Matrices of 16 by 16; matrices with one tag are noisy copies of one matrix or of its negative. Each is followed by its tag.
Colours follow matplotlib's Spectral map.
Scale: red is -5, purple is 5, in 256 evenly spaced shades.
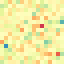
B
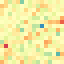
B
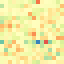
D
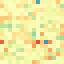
D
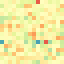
D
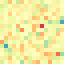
B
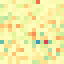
D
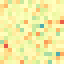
B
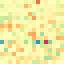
D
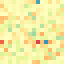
D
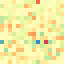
D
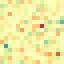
B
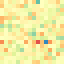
D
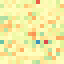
D
